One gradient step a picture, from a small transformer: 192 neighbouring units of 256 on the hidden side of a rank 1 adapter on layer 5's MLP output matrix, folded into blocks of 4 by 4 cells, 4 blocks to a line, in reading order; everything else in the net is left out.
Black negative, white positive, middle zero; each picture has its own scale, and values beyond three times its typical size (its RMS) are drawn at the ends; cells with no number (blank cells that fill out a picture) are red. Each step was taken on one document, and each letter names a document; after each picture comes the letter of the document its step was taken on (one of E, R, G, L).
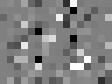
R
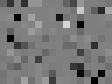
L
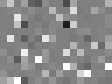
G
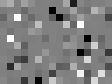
L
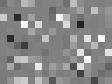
L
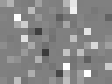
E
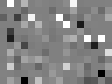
L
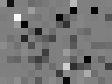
E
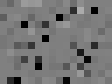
R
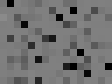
G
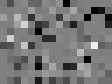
R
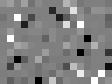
L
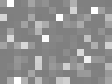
R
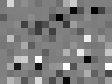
R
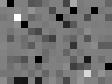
G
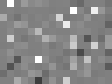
G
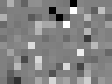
R
